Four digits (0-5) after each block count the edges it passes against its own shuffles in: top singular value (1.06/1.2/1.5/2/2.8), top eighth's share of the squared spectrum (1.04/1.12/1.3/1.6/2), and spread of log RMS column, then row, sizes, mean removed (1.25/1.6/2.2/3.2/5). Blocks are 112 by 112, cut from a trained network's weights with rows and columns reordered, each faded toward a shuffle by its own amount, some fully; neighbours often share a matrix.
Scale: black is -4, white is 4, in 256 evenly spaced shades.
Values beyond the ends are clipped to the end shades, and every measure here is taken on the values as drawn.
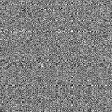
4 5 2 3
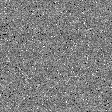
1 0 0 0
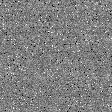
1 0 0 0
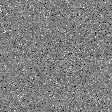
0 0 0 0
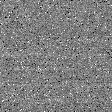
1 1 0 0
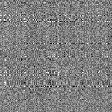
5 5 2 3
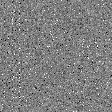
2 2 1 0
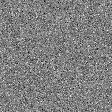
0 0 0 0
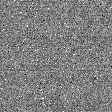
1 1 0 0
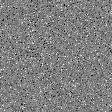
2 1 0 0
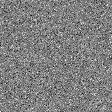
0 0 0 0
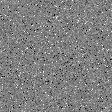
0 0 0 0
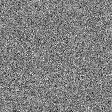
2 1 0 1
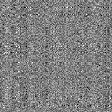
4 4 1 3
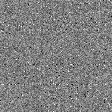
3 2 0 1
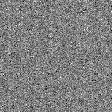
3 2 0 1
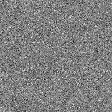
3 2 0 1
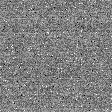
2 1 0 0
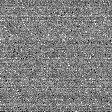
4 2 0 1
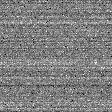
4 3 1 2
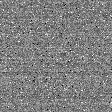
2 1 0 0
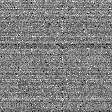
4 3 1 2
